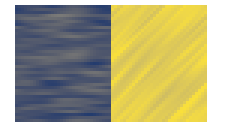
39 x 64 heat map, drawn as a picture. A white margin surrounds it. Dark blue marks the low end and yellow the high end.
It is made of 1 by 2 panels. Panel 1,1: low, streaked across. Panel 1,2: very high, slanting up to the right, faint in contrast.
